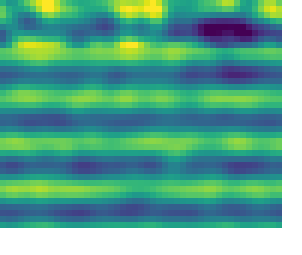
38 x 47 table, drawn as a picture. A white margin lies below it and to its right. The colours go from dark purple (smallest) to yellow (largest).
Stripes running across repeat 5 times from top to bottom. There are no lone odd cells. The bottom part is calmer, past a seam about 20% of the way down. Overall the values sit about 50% of the way up the scale. The top right is the ninth with the lowest average.
